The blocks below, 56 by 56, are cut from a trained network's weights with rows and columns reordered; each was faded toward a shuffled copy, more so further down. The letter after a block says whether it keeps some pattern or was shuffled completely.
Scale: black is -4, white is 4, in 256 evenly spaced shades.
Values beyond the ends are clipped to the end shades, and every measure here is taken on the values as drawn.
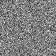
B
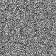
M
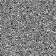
M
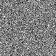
B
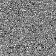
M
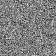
B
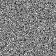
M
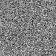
M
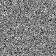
M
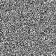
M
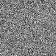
M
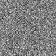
M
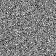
B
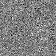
M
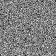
B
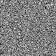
B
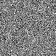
B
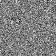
M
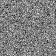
B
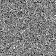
B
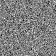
B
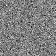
B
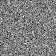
B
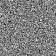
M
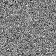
M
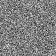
B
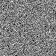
B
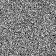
B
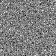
B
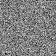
B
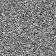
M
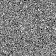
B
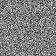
B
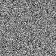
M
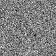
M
